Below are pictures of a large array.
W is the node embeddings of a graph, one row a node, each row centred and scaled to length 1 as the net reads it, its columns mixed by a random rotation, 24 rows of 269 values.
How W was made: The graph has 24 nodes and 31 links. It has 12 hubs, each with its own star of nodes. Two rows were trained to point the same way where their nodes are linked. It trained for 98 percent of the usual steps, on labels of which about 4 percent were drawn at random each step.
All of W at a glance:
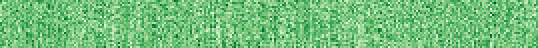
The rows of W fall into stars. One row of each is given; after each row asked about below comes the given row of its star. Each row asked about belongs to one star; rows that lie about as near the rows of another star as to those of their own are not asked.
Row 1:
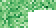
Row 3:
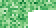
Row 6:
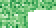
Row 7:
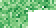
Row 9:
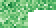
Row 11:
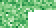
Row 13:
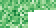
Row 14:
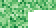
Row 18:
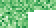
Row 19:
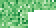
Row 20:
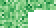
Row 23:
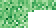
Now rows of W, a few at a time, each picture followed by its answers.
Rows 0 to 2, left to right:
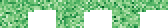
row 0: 11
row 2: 18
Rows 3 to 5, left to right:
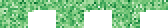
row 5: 19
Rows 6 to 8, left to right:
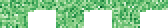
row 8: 3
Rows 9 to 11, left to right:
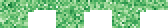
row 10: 13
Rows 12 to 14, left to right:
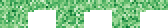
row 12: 1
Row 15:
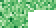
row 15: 14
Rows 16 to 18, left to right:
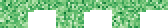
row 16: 9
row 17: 6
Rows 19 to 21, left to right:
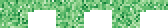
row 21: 23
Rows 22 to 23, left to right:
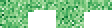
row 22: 20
